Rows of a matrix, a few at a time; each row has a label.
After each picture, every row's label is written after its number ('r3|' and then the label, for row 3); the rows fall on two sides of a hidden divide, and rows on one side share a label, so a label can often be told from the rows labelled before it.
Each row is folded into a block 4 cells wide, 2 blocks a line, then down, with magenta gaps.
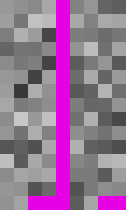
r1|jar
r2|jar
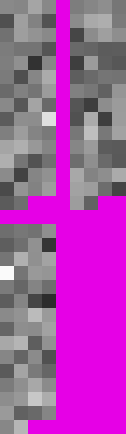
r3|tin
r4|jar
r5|jar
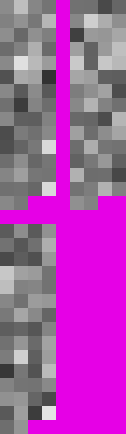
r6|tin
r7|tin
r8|tin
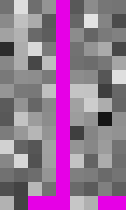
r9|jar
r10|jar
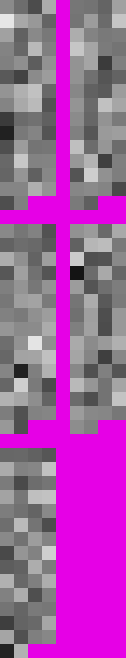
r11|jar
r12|jar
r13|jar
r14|jar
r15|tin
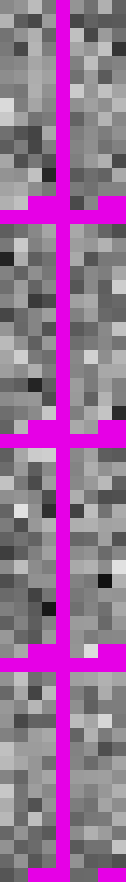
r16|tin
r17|jar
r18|tin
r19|jar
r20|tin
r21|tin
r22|tin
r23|jar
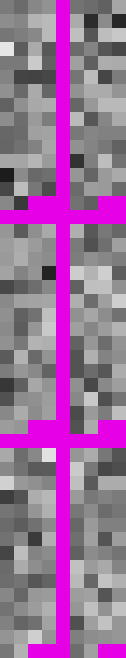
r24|jar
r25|jar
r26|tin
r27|tin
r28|jar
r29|jar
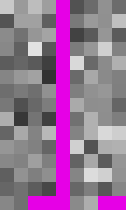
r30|jar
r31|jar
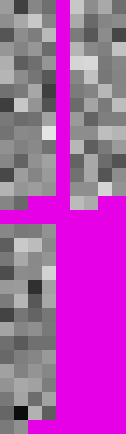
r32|jar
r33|jar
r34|jar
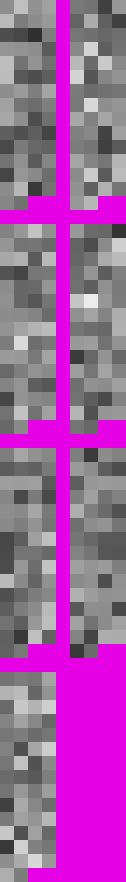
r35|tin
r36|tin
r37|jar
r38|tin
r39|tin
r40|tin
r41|tin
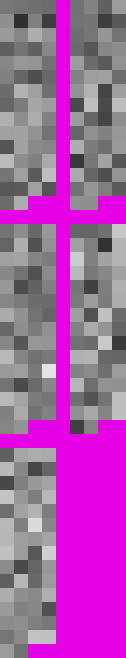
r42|jar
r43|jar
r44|tin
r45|tin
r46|tin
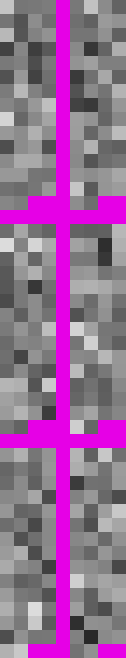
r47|jar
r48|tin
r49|jar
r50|tin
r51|jar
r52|tin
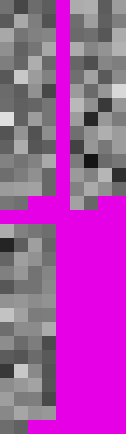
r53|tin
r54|tin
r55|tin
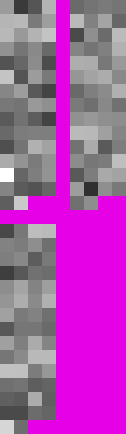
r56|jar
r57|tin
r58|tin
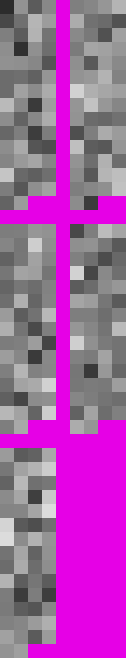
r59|tin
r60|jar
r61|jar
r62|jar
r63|tin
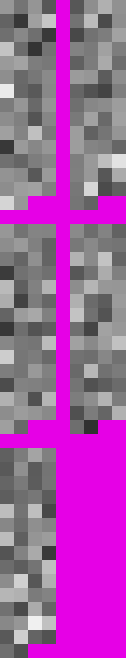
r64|tin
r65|jar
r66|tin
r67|tin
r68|tin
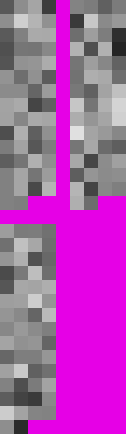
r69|tin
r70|tin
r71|tin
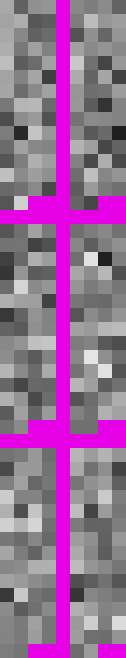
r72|jar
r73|tin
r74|tin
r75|jar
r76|tin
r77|jar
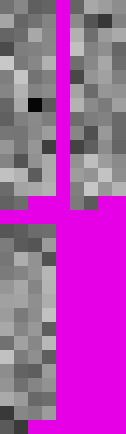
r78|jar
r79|jar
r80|tin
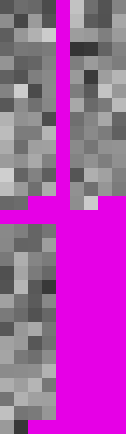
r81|jar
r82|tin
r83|jar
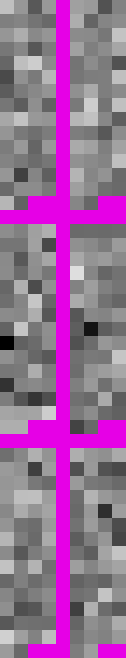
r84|tin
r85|jar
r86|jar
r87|tin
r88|tin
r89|jar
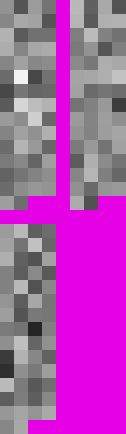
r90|jar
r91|tin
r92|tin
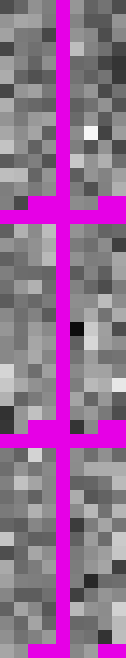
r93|tin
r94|jar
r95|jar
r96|jar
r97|tin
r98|jar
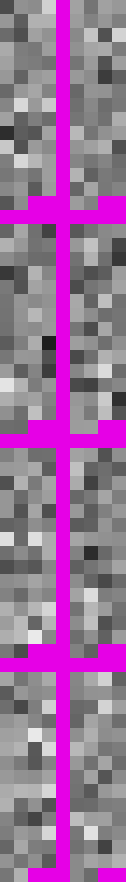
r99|jar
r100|jar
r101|jar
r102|tin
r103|jar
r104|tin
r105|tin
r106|jar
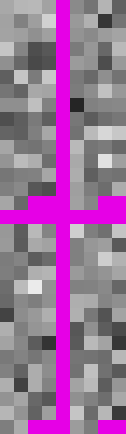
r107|jar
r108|jar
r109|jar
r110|jar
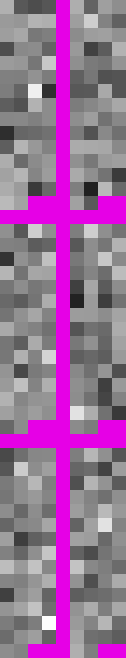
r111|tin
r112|jar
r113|jar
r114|jar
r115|jar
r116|tin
